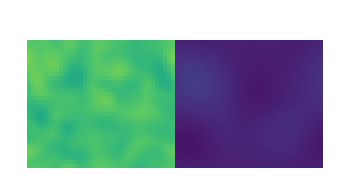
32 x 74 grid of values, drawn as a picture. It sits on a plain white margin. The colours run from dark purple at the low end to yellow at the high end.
The table splits into one row of 2 panels. Panel 1,1: high, blotchy, faint in contrast. Panel 1,2: very low, smooth, faint in contrast.
